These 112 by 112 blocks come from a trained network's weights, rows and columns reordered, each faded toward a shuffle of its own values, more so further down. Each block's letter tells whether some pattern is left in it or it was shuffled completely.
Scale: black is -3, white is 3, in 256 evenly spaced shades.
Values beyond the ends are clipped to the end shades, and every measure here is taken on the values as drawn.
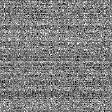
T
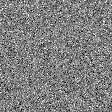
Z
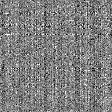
T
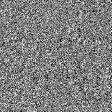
T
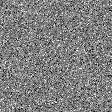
Z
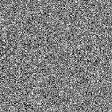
T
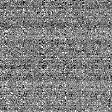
T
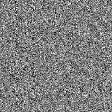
T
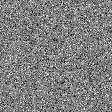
Z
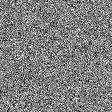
Z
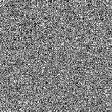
T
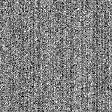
T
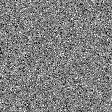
Z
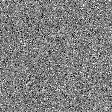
Z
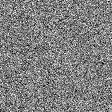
Z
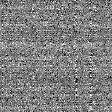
T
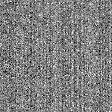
T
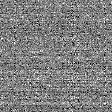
T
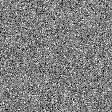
Z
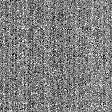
T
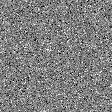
Z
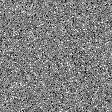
Z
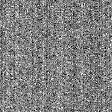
T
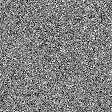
Z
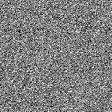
T
